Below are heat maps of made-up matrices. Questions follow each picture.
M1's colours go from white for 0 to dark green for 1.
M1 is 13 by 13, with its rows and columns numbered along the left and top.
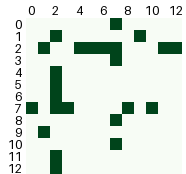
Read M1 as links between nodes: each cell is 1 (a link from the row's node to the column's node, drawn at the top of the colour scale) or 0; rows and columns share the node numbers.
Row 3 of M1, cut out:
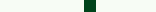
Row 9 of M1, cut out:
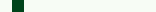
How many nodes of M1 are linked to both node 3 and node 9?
0
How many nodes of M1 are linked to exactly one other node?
10
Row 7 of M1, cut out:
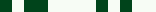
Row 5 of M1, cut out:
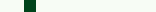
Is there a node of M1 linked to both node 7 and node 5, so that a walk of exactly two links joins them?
yes
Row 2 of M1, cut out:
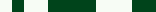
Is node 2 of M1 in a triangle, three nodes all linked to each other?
no
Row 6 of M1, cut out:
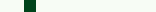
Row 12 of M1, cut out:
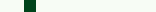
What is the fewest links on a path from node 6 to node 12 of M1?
2
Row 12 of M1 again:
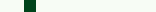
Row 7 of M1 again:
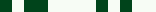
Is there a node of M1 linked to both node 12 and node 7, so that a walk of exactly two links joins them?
yes
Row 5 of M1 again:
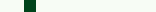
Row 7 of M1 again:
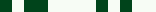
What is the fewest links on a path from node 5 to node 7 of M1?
2
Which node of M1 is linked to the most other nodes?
node 2
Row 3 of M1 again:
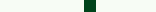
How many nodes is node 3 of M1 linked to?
1
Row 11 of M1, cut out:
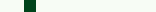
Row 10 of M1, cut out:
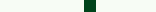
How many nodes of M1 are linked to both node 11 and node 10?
0
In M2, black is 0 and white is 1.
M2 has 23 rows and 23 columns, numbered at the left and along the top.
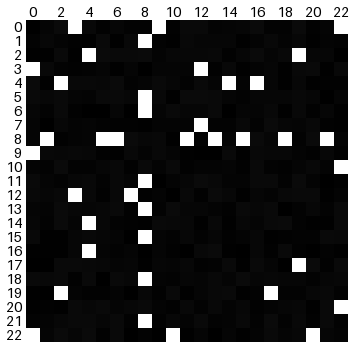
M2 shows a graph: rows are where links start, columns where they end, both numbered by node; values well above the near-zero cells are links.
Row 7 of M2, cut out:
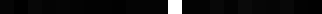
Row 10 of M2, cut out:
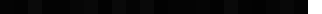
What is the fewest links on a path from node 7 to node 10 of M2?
5
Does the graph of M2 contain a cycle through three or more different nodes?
no
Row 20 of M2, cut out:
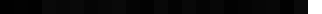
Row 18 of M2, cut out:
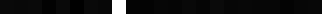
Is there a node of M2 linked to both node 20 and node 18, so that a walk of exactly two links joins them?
no
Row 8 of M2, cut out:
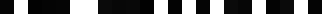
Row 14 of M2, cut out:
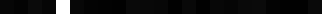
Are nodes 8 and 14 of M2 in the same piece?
no
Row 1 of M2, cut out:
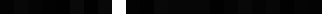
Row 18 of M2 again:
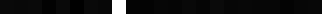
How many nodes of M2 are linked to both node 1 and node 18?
1
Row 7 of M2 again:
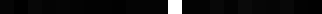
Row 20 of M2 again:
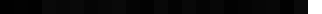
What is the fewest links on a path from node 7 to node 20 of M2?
5
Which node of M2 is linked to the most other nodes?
node 8
